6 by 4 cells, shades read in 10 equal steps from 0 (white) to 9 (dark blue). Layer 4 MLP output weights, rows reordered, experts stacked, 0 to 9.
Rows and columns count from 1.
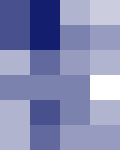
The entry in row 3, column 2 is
6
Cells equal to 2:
1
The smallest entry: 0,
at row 4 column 4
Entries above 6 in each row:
2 2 0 0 1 0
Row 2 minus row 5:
4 2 0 1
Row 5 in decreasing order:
7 5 3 3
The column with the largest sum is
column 2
